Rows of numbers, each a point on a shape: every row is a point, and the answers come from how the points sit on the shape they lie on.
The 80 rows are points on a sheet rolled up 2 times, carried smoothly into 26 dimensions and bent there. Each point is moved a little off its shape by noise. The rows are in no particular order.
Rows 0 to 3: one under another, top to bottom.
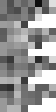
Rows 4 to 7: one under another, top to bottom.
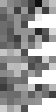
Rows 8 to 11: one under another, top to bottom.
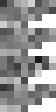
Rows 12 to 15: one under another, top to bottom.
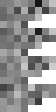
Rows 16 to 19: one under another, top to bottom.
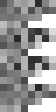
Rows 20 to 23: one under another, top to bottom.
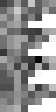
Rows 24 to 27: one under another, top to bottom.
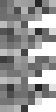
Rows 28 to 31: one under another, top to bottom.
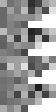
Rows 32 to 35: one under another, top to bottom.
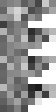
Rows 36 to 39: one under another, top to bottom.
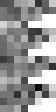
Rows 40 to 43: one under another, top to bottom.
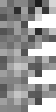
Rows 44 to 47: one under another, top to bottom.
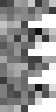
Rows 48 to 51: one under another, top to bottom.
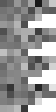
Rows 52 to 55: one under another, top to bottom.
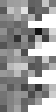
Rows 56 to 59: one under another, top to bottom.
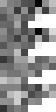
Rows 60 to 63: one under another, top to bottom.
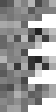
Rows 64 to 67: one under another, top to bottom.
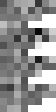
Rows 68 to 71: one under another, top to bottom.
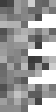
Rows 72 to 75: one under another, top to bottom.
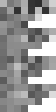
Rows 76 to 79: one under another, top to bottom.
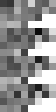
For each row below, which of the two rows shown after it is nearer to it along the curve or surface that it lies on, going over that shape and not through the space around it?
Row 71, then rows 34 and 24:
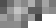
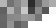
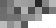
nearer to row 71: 34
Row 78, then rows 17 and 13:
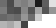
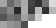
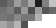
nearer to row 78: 17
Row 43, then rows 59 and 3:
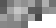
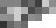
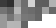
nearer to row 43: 59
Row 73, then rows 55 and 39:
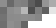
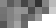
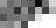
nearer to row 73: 55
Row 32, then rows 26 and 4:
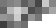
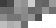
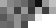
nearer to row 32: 26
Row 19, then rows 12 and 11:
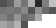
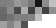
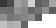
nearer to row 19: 12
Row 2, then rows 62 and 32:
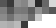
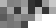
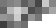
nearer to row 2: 62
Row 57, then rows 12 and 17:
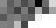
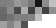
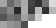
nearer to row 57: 17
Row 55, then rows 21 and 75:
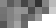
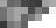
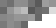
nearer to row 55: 75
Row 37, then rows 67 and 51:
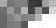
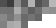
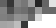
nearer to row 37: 67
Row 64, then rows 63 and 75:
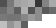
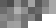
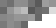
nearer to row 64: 63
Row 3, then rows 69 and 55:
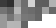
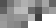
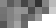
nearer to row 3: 69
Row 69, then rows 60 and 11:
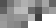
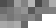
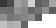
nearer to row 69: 11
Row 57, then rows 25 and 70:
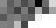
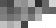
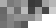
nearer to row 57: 25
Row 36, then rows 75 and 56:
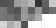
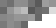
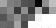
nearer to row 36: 56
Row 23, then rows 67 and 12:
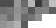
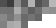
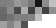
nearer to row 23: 67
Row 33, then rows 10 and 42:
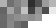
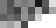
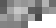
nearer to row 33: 42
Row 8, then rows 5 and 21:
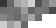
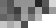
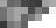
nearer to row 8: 5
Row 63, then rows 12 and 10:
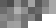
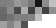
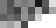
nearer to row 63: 12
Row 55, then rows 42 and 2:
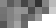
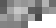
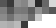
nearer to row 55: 42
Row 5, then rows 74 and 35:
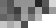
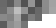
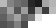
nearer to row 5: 35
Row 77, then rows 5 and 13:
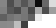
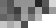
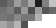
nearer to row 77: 5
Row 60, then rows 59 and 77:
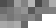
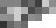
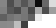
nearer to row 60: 59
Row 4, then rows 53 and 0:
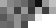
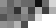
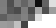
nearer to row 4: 53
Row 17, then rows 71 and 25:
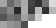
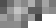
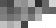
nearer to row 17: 25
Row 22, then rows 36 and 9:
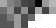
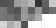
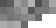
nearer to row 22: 36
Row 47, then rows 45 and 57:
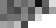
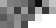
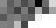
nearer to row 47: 57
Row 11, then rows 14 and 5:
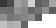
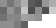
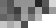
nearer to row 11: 5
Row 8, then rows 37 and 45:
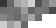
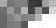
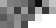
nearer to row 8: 45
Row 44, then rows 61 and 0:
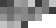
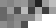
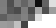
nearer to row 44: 0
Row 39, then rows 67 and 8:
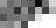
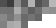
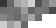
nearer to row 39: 8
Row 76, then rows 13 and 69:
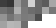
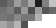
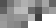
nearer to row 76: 69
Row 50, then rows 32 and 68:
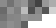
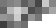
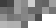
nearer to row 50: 32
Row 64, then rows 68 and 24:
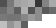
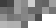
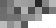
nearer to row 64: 24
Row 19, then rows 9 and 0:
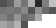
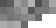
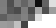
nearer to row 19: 9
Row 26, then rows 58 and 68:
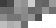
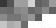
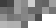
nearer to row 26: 68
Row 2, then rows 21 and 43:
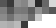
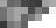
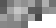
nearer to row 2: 43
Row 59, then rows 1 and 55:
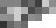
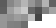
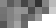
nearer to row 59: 1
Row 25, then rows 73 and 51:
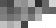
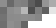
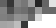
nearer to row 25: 51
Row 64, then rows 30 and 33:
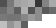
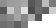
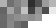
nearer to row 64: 33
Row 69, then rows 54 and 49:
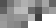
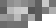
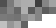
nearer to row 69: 54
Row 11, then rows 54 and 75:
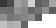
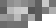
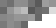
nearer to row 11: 54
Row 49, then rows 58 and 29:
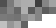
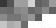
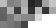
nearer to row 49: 58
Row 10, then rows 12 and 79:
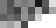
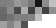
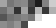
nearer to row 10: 79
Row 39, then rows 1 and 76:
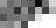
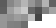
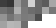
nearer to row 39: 76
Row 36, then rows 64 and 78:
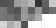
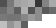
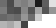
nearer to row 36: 78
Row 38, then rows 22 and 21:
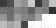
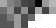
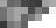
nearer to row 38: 22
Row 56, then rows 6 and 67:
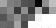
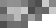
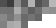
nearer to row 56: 6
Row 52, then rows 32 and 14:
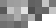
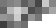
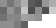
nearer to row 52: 32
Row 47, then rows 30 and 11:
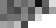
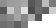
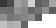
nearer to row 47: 11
